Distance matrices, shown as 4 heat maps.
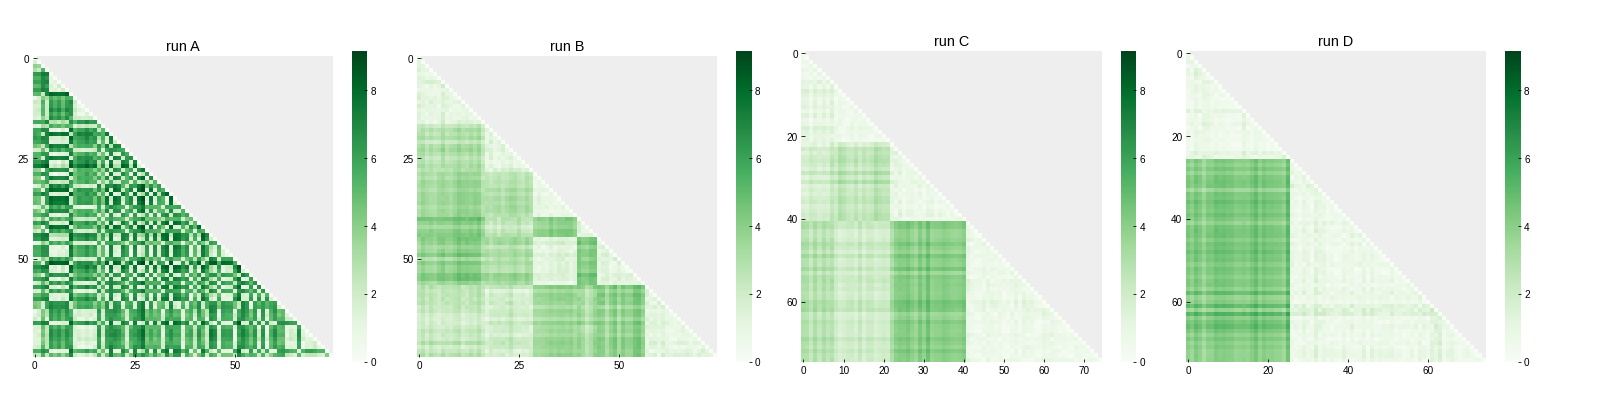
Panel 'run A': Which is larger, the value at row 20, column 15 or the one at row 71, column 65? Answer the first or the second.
the first
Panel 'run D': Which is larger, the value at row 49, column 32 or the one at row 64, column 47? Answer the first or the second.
the first
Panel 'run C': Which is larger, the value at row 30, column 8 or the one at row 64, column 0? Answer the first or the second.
the second
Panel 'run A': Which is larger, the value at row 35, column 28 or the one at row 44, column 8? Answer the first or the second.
the second
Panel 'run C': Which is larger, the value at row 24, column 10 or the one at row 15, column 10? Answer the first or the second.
the first
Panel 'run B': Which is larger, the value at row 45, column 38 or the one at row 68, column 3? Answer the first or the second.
the second
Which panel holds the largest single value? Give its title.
run A
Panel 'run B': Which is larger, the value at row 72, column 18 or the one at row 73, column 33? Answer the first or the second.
the second
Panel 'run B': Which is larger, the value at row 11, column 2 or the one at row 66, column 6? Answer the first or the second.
the second
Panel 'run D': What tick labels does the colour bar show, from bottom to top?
0, 2, 4, 6, 8
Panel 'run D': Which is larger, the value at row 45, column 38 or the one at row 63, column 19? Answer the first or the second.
the second
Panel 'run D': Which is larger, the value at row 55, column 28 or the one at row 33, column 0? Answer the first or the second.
the second
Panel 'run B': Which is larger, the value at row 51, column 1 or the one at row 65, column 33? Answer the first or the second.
the first
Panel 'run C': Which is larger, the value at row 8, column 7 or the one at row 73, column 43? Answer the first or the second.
the first
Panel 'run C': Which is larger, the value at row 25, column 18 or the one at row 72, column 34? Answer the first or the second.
the second
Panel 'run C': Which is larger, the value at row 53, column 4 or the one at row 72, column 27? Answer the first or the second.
the second
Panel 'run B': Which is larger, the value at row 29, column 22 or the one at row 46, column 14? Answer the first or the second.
the second
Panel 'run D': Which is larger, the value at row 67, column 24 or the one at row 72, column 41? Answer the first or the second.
the first
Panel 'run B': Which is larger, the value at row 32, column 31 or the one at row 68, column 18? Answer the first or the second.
the second
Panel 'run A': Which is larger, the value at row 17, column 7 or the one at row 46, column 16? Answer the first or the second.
the second
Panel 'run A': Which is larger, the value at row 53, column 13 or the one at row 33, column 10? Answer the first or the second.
the first
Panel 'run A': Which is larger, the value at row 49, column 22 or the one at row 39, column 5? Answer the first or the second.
the first
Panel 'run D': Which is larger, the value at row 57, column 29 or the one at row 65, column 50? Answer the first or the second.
the first
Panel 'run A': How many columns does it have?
75
